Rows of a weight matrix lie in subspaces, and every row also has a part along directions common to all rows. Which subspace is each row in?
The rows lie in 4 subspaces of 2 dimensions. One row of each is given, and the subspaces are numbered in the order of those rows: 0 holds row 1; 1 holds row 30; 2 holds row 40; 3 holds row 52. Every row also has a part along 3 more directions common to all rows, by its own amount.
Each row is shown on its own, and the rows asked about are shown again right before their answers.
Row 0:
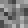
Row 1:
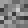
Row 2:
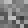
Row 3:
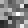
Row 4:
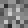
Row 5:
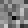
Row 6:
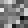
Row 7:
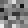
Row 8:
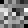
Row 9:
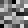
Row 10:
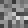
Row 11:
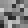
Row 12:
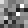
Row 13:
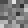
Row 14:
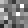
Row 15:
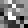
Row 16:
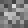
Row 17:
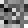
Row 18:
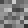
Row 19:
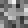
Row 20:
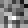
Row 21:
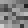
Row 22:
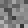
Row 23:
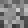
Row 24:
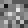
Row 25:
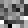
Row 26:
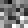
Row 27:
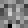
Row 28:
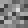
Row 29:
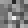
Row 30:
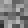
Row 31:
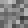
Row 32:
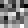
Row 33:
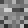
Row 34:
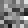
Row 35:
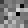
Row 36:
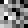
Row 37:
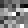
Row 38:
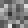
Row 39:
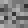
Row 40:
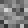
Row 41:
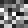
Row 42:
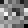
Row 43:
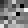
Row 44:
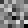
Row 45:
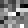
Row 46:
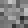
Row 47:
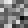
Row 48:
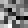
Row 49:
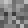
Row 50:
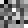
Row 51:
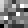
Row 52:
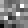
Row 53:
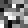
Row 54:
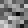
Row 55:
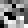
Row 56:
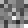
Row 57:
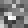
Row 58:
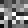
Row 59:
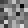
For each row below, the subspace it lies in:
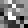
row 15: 1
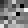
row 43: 3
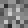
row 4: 0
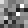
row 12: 3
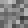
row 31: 1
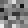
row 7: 3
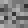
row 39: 0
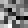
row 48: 0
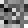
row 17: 2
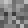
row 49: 1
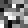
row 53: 1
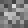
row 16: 1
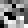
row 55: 1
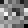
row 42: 2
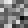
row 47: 1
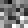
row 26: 1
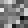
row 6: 1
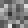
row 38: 0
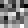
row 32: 3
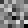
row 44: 2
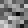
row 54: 3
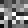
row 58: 0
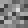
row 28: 0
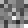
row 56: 2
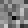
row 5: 2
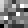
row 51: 3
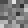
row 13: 3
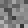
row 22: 2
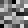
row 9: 0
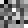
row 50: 2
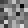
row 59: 3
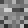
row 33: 2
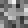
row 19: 1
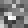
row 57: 1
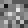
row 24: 0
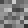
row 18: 2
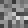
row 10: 0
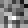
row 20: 2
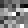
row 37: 3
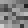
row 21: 0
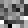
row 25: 0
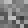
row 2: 1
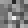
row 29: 2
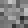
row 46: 1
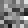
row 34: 0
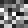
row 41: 0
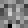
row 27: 0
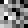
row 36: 2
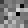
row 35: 3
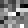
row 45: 3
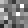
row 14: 3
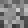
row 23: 1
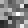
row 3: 3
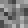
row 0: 1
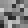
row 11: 1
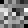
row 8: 2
